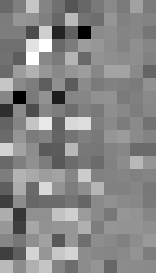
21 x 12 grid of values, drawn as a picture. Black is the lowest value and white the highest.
The right part is calmer, past a seam about 60% of the way across. A few values lie far out on both sides of the bulk. There is no overall slope. The halves do not mirror each other. Overall the values sit about 50% of the way up the scale.
